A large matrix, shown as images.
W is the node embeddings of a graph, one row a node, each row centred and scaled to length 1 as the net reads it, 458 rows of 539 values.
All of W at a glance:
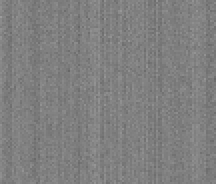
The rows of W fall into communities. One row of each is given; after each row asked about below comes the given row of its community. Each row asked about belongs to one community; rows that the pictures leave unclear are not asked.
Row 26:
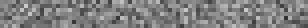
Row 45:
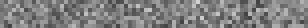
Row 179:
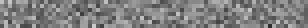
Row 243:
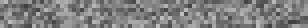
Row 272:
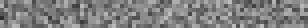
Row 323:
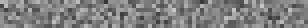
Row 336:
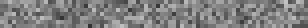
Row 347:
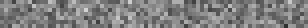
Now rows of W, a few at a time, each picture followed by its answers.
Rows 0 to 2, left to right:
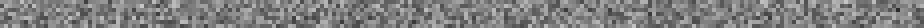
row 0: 179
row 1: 179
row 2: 272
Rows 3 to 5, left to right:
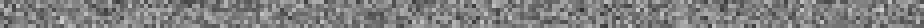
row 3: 347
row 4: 336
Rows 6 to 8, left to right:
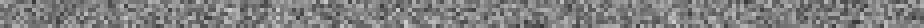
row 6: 45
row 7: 243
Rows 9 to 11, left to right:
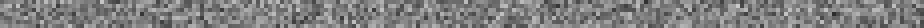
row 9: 347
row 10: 323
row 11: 323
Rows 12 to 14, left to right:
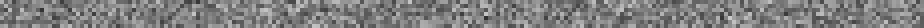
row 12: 26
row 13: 336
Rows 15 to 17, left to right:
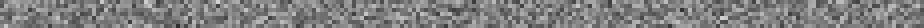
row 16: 243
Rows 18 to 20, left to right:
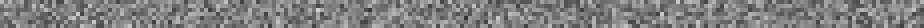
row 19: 243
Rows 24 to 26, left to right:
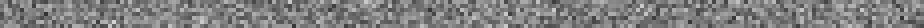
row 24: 272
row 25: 272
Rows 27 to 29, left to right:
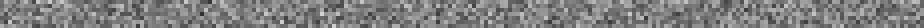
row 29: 336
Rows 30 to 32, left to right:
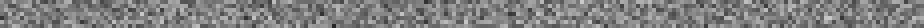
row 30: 272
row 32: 336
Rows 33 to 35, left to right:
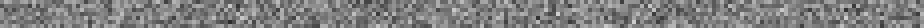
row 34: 45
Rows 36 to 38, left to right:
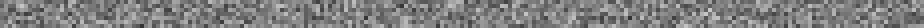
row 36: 179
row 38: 243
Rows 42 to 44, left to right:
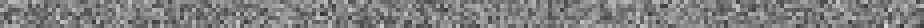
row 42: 179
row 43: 45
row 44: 323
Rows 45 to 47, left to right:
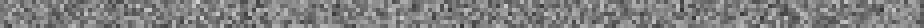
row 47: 179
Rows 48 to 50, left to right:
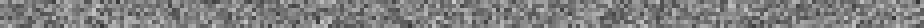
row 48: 243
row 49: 179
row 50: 323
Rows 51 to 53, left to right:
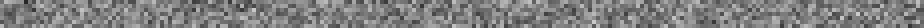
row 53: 323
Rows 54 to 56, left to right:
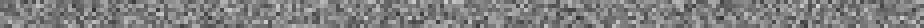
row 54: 45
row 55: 179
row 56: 336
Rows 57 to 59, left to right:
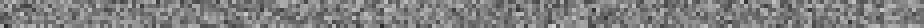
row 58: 347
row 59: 45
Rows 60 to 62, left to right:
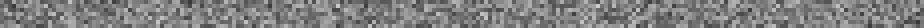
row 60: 272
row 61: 45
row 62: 26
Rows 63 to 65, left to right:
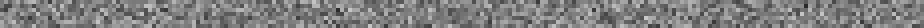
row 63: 243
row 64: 45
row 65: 323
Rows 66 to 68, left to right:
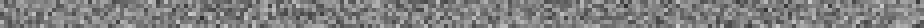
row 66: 347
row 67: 272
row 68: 323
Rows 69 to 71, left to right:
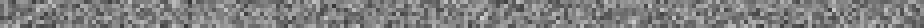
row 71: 179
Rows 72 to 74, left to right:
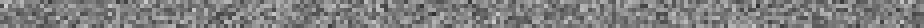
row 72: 179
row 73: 179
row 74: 347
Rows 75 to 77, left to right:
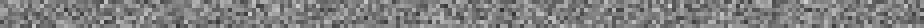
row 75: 179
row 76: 336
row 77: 243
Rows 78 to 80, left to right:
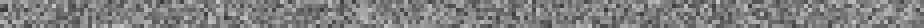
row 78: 336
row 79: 272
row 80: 179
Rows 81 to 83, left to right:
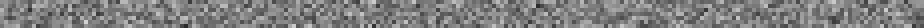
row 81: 179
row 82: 45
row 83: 179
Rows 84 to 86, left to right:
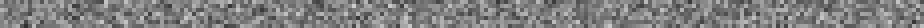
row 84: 179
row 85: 272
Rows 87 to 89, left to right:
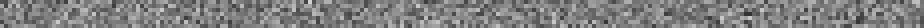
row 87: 347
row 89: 45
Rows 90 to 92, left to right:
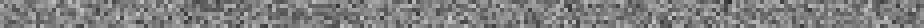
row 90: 347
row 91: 243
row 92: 243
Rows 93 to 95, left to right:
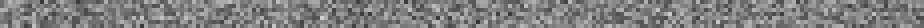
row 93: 179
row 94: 26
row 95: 272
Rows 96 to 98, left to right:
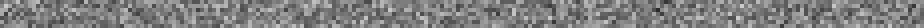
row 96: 45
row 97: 323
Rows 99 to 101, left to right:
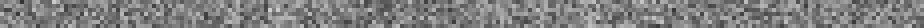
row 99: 45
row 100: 45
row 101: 272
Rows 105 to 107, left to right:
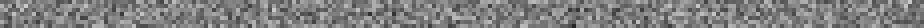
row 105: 347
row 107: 243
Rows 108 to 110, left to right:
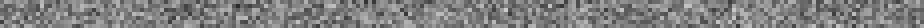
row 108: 323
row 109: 347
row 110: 347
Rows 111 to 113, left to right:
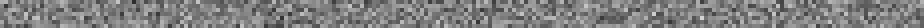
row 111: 243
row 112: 45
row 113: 272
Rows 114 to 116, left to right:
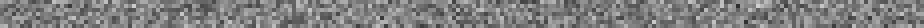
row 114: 26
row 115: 243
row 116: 243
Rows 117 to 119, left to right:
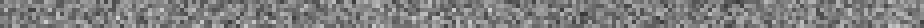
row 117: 347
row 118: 323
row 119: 45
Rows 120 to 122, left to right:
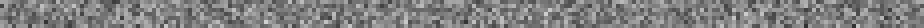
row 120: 336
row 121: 243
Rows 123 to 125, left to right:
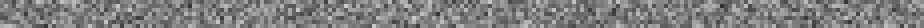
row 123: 323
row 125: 336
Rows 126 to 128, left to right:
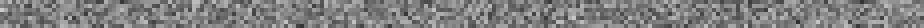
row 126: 179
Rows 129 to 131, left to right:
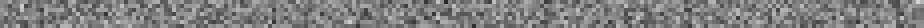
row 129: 179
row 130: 336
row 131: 336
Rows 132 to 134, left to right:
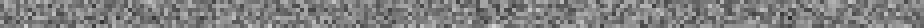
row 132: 336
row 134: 45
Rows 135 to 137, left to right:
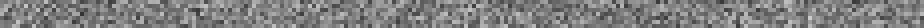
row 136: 347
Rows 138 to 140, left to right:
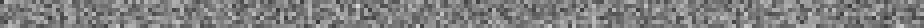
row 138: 272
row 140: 272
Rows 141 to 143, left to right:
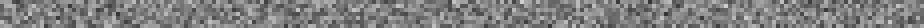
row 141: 336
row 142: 179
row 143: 347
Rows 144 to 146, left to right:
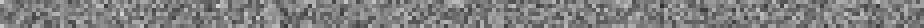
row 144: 26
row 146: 26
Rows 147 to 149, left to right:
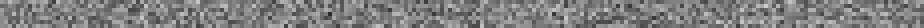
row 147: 336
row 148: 243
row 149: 272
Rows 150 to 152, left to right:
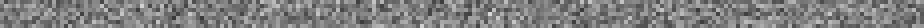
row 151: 243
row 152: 243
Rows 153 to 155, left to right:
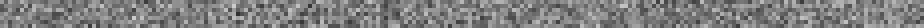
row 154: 179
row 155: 45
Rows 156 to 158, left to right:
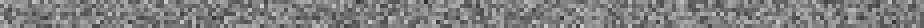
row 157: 179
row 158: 243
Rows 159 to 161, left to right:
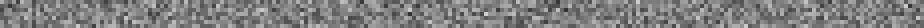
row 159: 272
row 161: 336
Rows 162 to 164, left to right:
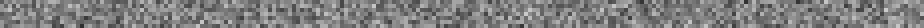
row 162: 347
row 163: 272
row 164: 45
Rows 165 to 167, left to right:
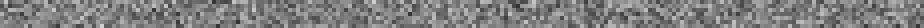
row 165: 243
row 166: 26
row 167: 179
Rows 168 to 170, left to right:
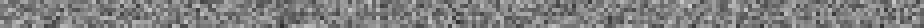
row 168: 243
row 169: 179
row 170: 323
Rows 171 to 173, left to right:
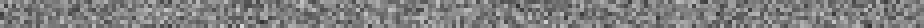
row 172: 347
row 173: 323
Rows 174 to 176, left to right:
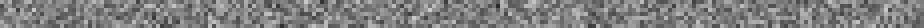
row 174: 336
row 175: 26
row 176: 179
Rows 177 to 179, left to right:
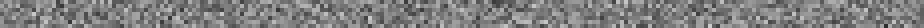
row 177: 347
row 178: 347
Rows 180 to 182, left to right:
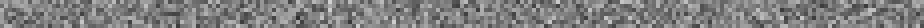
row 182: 26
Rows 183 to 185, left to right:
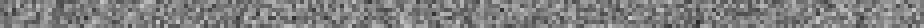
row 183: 347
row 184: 243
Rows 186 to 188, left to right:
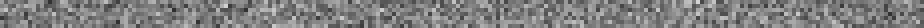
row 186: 45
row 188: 323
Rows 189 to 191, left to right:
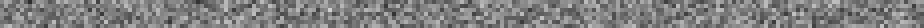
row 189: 26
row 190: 179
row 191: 179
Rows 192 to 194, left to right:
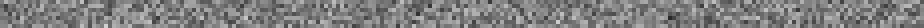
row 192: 336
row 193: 336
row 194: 336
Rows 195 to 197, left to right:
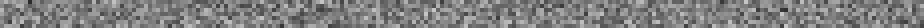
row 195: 179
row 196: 272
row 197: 272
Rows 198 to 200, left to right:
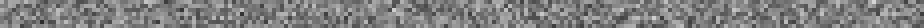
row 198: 179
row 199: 336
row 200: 179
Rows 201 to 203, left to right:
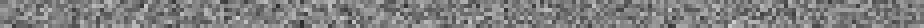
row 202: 179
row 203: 243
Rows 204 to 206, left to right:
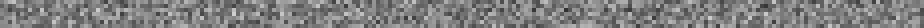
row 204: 323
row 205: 45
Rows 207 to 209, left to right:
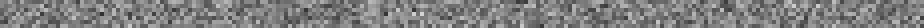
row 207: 26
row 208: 243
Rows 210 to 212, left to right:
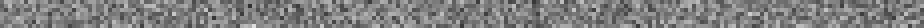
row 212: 323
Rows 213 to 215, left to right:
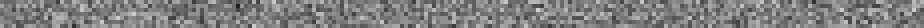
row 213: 347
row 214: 272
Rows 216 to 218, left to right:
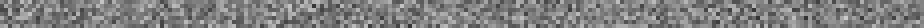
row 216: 26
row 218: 323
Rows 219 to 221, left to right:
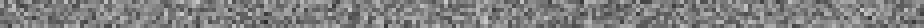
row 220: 323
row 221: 26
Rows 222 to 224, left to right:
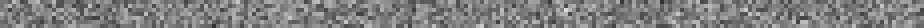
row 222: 45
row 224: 323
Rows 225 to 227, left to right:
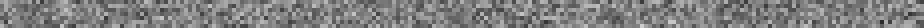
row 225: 243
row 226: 45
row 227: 323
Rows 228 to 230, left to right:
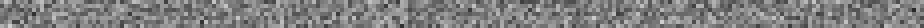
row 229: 243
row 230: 272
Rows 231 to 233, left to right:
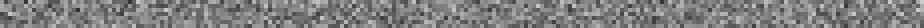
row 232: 179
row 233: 45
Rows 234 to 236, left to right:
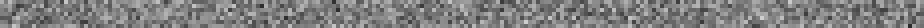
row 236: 26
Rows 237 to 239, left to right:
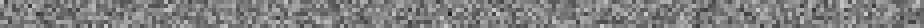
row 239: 26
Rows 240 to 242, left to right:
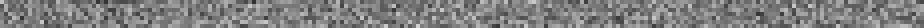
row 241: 272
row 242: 45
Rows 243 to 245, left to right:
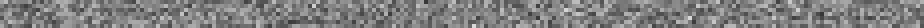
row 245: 272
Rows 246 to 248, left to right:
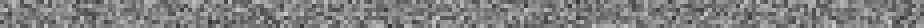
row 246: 179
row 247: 243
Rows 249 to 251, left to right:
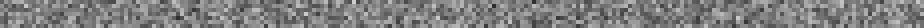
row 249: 272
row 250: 243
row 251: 45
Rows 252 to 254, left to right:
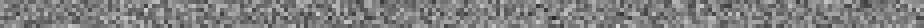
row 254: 272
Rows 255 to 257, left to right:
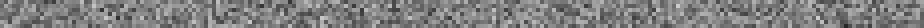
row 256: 26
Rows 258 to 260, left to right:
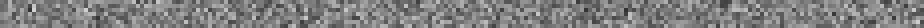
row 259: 272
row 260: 323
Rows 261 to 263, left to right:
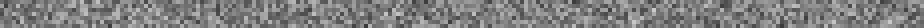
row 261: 347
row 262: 336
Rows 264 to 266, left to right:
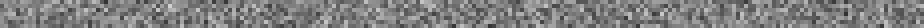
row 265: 26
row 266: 347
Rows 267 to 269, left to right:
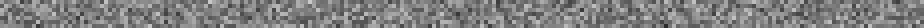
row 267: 45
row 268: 243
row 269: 347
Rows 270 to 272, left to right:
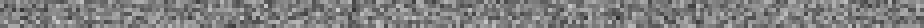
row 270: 323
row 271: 323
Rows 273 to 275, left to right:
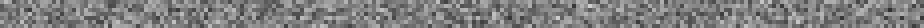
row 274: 179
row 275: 179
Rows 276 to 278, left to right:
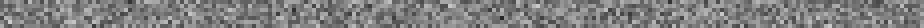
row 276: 243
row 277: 347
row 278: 243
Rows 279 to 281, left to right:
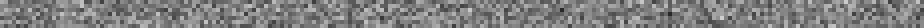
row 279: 243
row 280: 179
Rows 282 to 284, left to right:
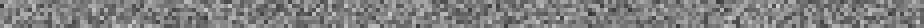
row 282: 336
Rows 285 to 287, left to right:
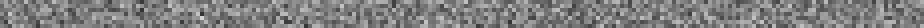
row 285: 45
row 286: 336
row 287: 347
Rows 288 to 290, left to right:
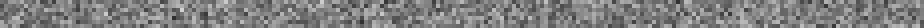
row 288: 272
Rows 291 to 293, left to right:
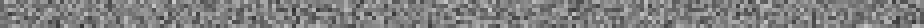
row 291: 26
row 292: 272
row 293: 243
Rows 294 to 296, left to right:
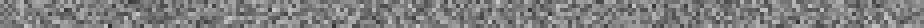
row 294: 323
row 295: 336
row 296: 45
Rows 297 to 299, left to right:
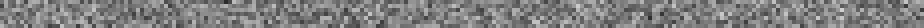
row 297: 243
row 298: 179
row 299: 272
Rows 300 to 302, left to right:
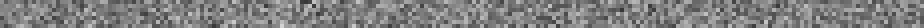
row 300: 45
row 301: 347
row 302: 243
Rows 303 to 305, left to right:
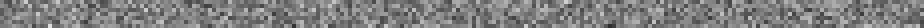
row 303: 272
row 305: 45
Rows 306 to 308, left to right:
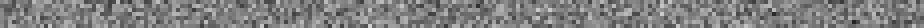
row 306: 323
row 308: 243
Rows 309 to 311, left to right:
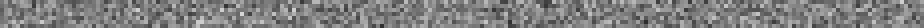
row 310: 323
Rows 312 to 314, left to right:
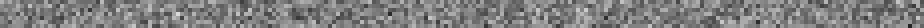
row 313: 26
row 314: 336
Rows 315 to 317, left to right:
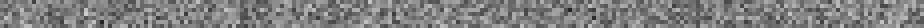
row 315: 45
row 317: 45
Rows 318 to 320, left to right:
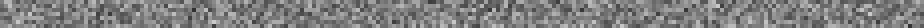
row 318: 336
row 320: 336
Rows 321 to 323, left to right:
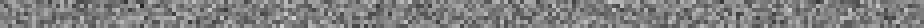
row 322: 336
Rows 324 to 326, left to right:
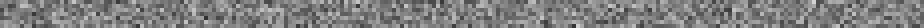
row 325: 272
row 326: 179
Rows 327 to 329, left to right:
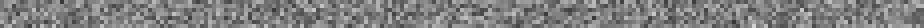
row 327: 336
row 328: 179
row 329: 45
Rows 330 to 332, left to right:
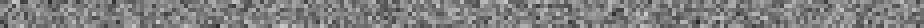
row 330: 45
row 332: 26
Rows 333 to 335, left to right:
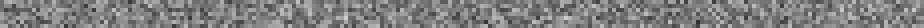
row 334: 179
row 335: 26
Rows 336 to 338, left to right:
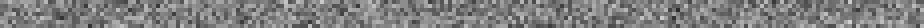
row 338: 347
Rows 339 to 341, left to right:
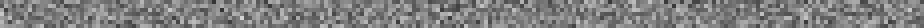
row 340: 323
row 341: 179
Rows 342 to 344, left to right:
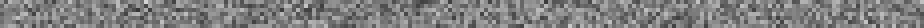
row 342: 323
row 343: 272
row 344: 336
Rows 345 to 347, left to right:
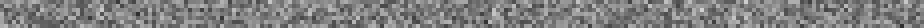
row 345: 45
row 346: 179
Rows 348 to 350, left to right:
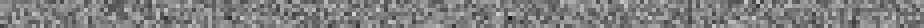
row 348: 336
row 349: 179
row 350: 336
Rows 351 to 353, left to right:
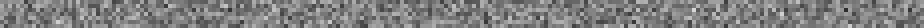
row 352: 243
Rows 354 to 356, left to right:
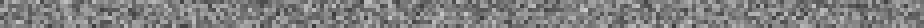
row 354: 243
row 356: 323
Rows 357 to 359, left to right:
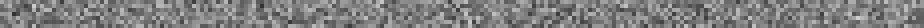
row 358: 179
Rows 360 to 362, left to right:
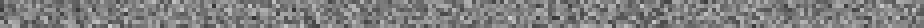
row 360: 272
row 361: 45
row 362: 26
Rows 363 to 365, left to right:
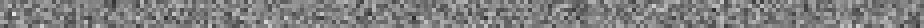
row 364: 336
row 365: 26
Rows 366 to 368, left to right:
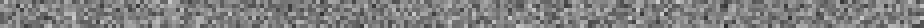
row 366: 272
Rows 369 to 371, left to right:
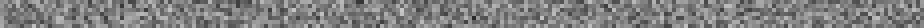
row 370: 336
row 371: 243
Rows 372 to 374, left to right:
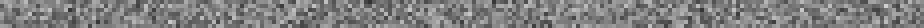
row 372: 336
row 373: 45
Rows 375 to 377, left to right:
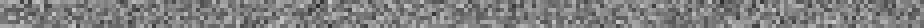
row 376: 26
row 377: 336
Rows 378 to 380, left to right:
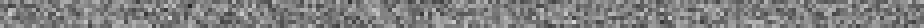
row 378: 243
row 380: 243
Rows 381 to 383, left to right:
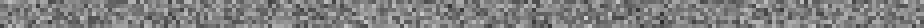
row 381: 336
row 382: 243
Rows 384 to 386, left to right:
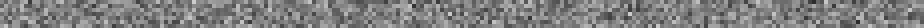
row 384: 179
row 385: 45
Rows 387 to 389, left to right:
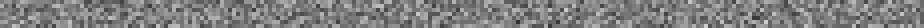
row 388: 323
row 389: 243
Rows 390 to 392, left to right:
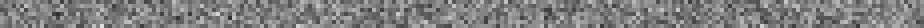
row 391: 336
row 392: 45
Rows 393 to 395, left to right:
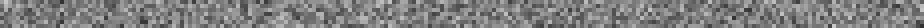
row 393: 45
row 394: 323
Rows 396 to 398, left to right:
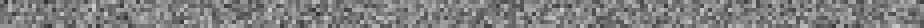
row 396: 336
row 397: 26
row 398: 45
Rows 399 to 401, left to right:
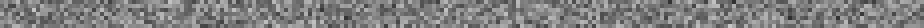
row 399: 45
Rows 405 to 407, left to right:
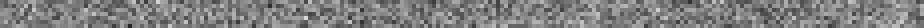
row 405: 336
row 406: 272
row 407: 45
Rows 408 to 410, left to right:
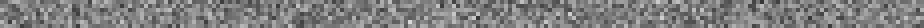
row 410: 336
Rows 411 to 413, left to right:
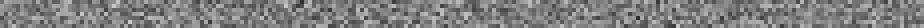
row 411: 243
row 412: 179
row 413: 243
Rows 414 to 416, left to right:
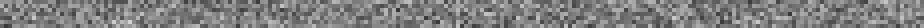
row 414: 347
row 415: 336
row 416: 179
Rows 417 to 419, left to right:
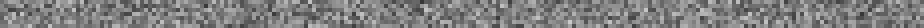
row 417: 323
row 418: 272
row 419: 243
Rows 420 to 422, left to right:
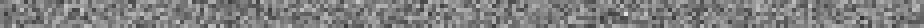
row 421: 347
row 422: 26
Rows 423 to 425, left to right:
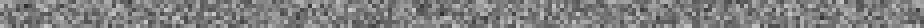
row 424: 336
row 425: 45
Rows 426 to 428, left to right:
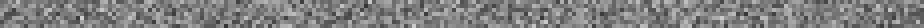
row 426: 179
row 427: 347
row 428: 323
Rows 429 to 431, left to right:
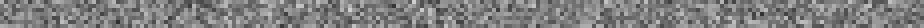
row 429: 26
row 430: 45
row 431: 243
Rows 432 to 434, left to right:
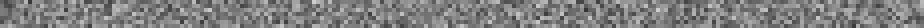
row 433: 26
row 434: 45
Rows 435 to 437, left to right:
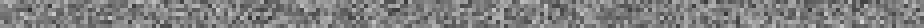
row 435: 336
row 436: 179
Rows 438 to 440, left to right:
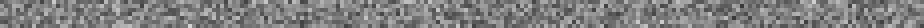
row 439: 179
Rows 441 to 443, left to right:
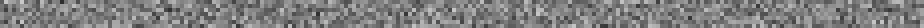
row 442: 336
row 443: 243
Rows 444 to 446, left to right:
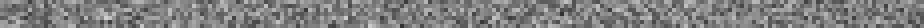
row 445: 179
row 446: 347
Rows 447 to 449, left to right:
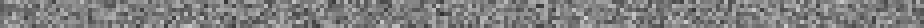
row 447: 323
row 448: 45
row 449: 272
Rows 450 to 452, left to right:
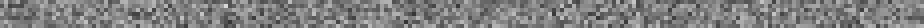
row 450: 243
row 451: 323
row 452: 45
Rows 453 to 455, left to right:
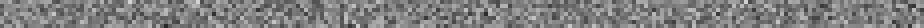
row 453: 336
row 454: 272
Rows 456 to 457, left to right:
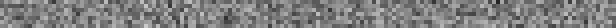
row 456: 243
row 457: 272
